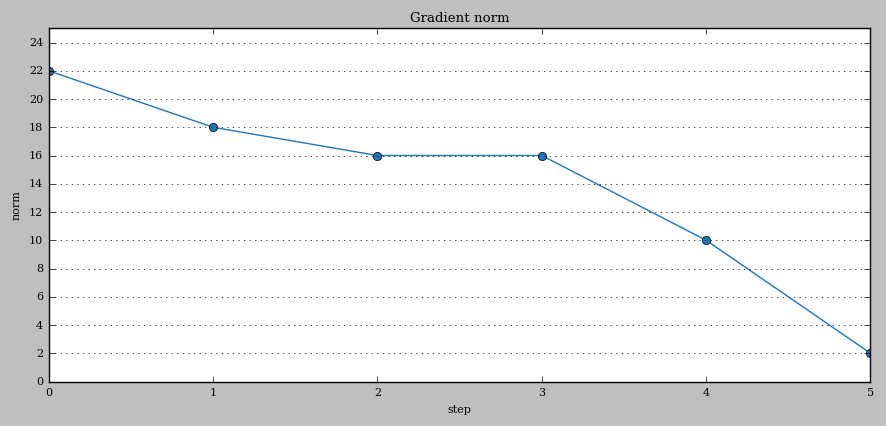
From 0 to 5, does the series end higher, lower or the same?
lower
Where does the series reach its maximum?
0
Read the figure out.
Title: Gradient norm
x-axis: step, ticks 0 1 2 3 4 5
y-axis: norm, ticks 0 2 4 6 8 10 12 14 16 18 20 22 24
Values:
22 18 16 16 10 2
